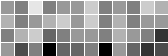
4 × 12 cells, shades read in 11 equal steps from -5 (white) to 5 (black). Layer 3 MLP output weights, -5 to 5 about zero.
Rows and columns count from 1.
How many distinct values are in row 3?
6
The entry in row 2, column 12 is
-1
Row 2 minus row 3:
-2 2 2 -3 -3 0 -2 0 0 1 -1 -4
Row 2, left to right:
-2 0 -1 -2 -3 -1 -3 0 -2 0 -1 -1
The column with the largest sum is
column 8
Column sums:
-4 0 -8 4 -3 -2 -7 5 -6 0 -1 2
